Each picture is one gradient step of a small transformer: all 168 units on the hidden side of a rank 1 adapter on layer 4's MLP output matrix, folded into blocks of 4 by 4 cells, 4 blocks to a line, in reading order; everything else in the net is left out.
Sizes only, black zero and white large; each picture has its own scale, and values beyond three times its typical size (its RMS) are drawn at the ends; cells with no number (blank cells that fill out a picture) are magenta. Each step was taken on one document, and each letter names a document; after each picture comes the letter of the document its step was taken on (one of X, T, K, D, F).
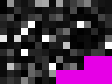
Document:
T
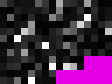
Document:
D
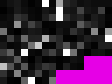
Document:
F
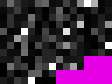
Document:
T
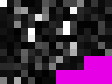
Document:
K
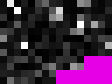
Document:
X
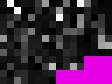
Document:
X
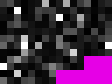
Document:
X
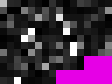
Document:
K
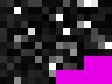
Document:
T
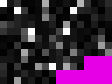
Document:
K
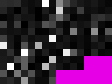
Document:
F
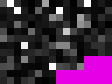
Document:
X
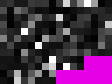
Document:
D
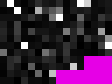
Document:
X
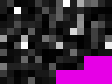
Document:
X
